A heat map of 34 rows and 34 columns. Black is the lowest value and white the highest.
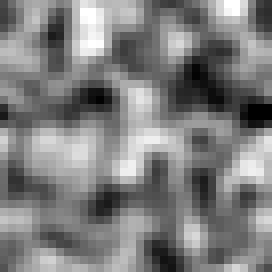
Odd rows or columns: none. Grain: blotchy. Slope: none. Average level on the scale: 50%. Lone odd cells: none.
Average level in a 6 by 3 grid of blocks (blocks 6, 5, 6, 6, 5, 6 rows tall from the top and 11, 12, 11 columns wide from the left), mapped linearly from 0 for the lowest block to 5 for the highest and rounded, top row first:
343 | 321 | 230 | 554 | 312 | 323
